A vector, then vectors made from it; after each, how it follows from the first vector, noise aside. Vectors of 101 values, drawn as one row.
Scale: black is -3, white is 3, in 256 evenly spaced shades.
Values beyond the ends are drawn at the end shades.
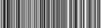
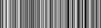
negated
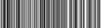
copied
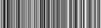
copied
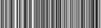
reversed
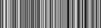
negated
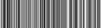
copied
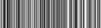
copied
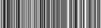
copied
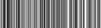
copied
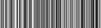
reversed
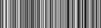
negated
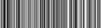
copied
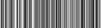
reversed
